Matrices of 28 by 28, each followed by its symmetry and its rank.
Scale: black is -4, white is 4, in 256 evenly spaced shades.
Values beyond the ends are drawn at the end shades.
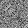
symmetric, full rank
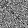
symmetric, full rank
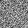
symmetric, full rank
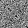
symmetric, full rank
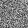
neither, full rank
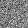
neither, full rank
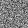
neither, full rank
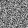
neither, full rank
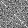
symmetric, full rank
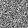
neither, full rank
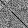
symmetric, full rank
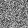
neither, full rank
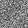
symmetric, full rank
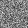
neither, full rank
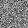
symmetric, full rank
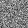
neither, full rank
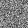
neither, full rank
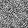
symmetric, full rank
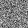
neither, full rank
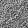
symmetric, full rank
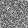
symmetric, full rank
